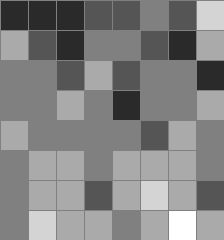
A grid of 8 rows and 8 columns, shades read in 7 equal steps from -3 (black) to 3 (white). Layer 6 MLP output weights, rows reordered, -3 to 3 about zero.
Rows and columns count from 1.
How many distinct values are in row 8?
4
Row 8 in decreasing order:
3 2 1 1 1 1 0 0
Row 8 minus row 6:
0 1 0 1 -1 0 2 1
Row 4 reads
0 0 1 0 -2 0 0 1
